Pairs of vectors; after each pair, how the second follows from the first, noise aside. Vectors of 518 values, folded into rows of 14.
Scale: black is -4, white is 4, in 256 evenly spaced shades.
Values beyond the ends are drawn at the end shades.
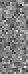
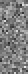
copied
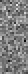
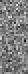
copied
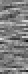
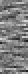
copied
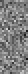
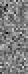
wrapped around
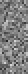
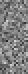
copied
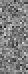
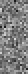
copied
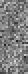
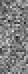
wrapped around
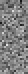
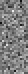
copied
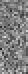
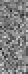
copied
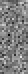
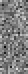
wrapped around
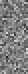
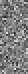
copied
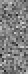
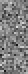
copied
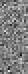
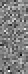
copied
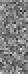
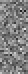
copied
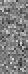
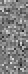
copied
